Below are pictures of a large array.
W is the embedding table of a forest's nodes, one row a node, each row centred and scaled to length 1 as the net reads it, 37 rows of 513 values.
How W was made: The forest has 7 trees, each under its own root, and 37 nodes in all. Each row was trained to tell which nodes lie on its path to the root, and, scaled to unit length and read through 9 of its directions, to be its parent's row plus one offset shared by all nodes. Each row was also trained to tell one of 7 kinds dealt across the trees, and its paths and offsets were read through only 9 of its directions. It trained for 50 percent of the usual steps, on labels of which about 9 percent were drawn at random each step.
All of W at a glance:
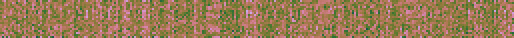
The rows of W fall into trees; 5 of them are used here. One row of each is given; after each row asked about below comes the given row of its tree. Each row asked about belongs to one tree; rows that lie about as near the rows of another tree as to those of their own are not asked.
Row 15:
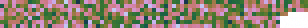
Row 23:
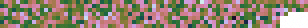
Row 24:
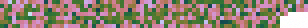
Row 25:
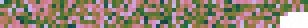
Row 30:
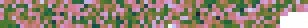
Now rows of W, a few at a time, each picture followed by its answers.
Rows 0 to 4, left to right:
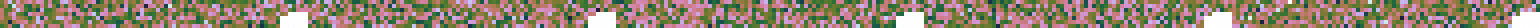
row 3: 23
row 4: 25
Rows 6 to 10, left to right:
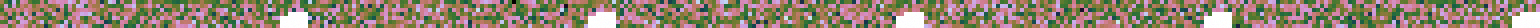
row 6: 15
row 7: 25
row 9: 25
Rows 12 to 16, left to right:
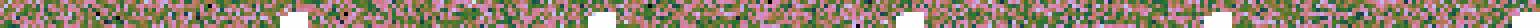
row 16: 24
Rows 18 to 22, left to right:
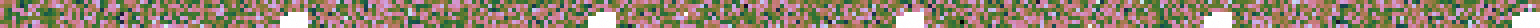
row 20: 24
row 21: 23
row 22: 24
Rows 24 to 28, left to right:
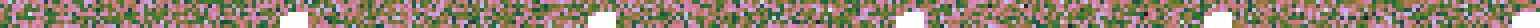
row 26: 15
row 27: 30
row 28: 25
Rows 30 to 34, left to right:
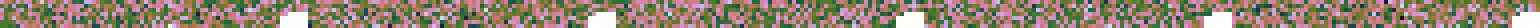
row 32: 24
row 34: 24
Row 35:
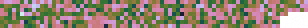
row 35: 23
